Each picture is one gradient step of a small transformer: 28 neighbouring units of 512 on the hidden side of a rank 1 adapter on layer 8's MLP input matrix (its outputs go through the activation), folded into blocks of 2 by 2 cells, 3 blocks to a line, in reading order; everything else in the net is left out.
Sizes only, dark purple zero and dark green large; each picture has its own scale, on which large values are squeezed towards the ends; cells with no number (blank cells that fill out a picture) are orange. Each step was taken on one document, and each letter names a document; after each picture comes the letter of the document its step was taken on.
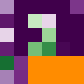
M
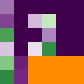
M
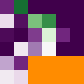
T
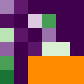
M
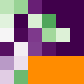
T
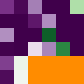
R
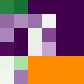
T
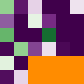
R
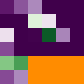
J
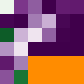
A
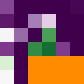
M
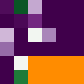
A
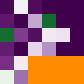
J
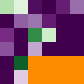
A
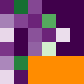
T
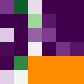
A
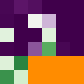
J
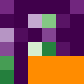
M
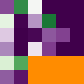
T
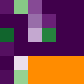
A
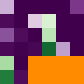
M
